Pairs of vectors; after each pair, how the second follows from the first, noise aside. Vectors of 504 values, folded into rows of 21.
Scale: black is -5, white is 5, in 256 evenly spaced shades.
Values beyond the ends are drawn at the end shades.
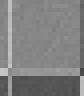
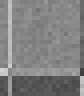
copied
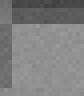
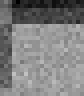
scaled up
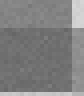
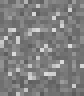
shuffled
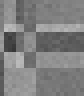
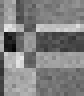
scaled up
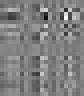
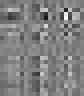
copied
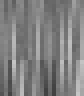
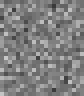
shuffled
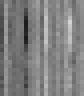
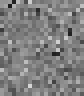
shuffled
